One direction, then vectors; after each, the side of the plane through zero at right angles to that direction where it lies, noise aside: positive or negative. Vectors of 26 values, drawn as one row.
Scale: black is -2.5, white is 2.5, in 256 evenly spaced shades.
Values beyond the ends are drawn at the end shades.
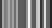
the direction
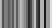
negative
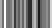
negative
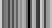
negative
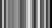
positive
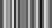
positive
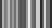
positive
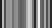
positive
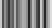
negative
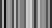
positive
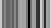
negative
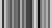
negative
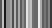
positive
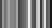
positive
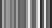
positive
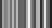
positive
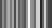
positive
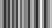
negative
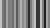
negative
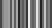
positive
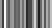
negative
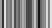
negative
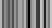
negative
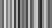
positive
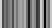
negative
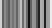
negative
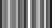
positive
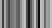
negative
